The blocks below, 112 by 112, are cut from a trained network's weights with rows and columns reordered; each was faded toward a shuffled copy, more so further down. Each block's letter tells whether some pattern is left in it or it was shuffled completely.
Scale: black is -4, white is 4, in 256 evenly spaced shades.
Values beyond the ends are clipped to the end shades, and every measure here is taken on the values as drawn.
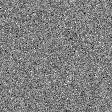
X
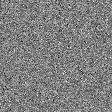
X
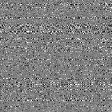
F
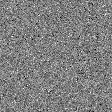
X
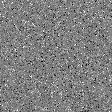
X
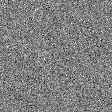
X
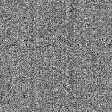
F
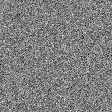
X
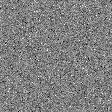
X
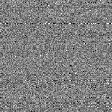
F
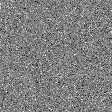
X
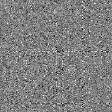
F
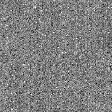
F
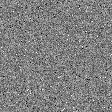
X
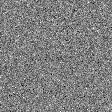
X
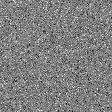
X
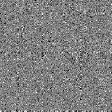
F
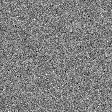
X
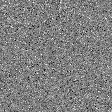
X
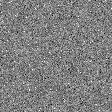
X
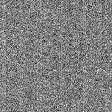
F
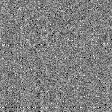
F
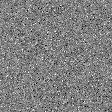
X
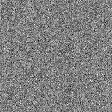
F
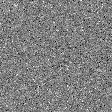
X
